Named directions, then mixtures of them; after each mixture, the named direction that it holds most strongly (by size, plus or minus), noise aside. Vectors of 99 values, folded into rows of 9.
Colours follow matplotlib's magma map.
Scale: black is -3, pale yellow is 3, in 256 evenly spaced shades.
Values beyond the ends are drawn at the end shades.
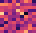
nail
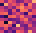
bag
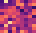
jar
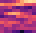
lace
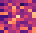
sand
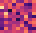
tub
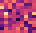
tub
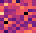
nail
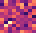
jar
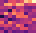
lace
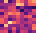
jar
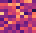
nail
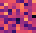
bag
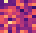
jar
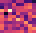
tub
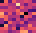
nail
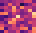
sand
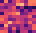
jar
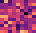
jar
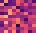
bag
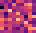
tub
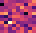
bag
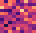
jar
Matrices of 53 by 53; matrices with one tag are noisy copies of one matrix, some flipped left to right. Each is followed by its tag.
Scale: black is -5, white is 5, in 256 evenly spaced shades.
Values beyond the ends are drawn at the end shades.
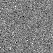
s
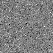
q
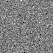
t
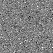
s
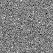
t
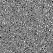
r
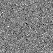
q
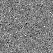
q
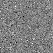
s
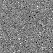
s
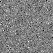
r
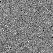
r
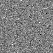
t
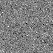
q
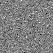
t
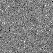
r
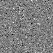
t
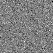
r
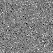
q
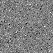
q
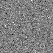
t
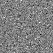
t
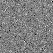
r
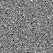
t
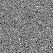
s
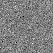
s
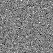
t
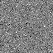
q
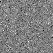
r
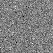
s
